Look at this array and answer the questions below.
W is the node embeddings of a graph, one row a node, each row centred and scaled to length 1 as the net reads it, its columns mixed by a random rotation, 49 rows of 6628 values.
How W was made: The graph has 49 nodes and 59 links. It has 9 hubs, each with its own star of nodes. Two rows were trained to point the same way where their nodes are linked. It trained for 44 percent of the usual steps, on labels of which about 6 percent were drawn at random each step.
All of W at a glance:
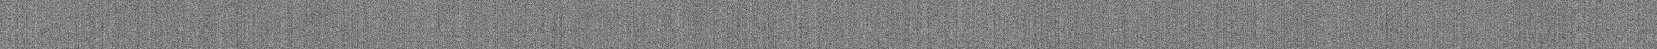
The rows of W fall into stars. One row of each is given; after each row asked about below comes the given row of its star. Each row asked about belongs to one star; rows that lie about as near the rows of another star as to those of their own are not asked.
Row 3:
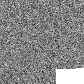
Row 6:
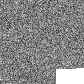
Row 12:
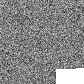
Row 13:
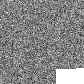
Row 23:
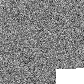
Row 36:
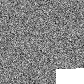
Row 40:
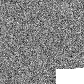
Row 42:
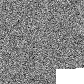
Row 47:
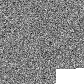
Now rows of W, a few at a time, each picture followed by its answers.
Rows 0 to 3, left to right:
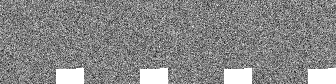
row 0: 12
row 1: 47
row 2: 42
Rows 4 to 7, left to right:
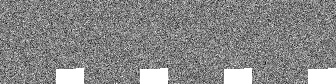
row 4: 40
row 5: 36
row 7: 13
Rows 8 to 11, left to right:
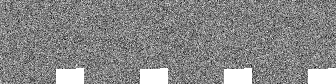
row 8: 42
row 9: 12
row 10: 36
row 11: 40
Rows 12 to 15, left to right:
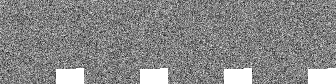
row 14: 42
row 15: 40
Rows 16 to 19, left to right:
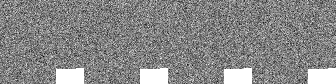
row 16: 47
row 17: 13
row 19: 40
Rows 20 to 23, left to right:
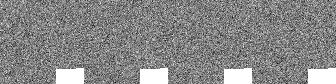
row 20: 36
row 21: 6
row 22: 47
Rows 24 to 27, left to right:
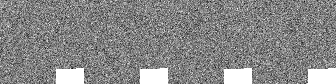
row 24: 3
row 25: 40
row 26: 3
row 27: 23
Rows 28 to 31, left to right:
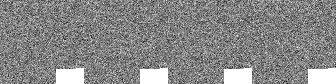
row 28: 42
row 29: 3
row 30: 3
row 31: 36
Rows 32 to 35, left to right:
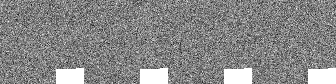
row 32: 3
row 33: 6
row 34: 13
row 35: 6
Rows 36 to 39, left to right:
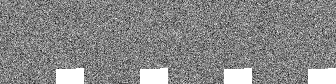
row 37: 13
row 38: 40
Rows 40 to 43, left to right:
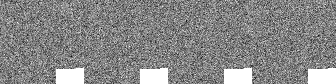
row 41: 36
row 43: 12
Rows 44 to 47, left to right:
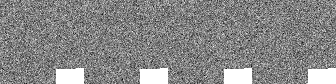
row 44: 36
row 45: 3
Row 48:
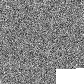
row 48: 42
